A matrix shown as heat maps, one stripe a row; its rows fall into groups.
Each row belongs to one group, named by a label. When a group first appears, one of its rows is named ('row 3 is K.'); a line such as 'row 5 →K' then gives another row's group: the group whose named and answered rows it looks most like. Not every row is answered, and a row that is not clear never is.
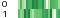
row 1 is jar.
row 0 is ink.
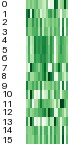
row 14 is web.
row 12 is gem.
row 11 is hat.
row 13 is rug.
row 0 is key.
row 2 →web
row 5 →ink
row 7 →jar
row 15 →web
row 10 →rug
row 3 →web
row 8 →gem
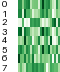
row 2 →hat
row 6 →web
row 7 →ink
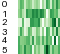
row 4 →web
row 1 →ink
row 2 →hat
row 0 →key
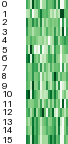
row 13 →jar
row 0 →jar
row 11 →web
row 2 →web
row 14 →jar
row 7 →web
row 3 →web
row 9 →jar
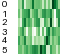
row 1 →jar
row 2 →jar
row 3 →key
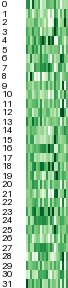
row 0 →jar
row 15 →rug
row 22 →web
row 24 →ink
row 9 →web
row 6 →hat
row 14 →key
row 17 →rug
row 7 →ink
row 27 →ink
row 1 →key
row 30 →hat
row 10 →key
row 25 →rug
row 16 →gem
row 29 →web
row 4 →gem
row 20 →web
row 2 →key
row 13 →web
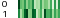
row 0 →web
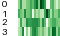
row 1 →rug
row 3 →hat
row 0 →gem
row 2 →ink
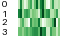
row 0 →gem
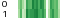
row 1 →ink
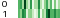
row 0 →jar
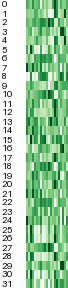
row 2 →gem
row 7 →web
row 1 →key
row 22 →ink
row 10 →gem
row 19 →jar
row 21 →web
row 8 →hat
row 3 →hat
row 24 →web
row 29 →hat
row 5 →rug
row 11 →rug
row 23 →web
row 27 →gem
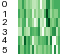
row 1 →rug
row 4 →jar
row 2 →key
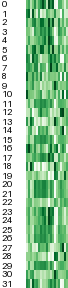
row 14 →hat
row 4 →gem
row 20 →ink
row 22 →key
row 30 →rug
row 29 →ink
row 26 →ink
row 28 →key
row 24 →gem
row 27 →hat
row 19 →key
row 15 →ink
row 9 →rug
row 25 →ink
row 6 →jar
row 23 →gem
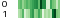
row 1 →hat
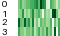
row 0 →gem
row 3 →web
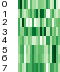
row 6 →hat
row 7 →ink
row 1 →gem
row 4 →key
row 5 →hat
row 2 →rug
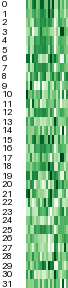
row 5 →ink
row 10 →web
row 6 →jar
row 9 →rug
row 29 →gem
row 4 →ink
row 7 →ink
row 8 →jar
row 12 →ink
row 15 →gem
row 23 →hat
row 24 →key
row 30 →rug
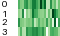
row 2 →web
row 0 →gem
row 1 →hat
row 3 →ink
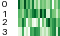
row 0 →web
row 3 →hat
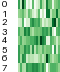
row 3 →jar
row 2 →hat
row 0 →rug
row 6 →rug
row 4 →gem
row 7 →ink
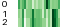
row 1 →hat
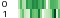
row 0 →ink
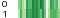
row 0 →ink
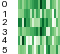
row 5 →key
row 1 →web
